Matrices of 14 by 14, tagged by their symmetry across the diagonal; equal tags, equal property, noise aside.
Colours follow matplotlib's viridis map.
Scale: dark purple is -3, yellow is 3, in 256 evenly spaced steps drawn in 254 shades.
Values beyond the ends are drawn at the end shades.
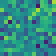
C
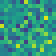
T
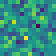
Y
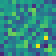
T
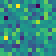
Y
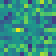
C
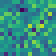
C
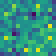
T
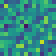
T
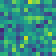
Y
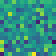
C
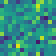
Y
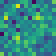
T
